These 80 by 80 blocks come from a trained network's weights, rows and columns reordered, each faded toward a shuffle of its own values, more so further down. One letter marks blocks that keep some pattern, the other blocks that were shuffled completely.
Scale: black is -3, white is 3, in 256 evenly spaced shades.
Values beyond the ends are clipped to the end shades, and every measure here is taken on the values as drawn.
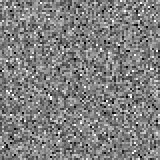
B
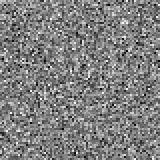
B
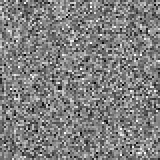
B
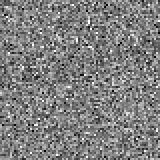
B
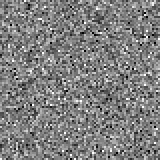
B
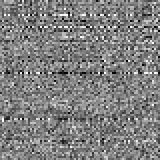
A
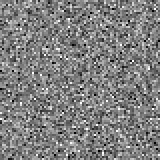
B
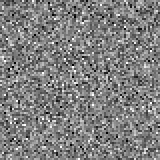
B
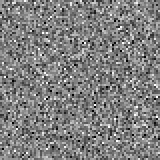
B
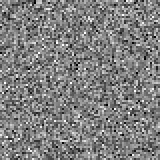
B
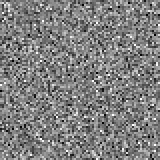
B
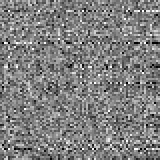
A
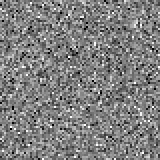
B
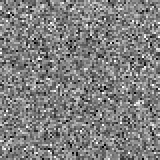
B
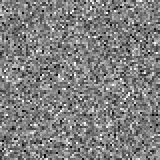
B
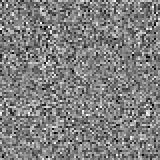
A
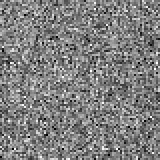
A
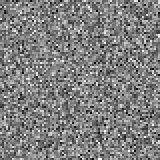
B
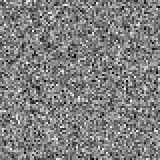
B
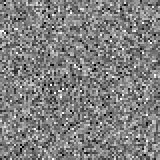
B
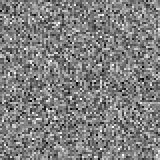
A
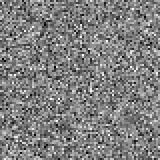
B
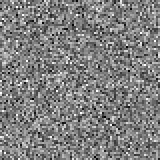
B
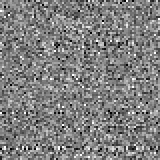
A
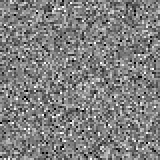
B
